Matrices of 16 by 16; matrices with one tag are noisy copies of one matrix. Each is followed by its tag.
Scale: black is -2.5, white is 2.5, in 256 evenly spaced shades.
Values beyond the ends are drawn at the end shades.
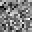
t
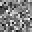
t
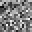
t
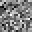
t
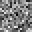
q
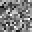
t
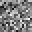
t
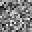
t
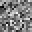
t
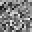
t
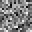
q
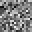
t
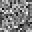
q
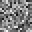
q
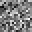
t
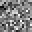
t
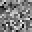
t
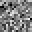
t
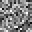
q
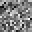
t
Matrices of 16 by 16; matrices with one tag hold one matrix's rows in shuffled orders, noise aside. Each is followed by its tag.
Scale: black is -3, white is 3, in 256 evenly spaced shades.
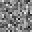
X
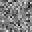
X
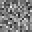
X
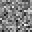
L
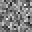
X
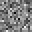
X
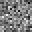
X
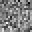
X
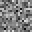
L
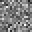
X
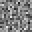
X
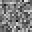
L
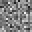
X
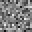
L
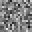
X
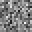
X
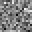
L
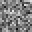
L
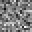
L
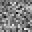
L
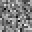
L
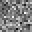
L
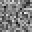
L
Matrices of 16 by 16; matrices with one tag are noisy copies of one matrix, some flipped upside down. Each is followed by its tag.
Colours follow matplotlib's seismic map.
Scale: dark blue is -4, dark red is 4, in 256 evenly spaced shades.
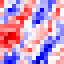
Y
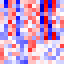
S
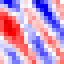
Y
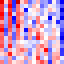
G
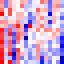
G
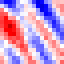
Y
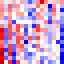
G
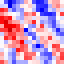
Y
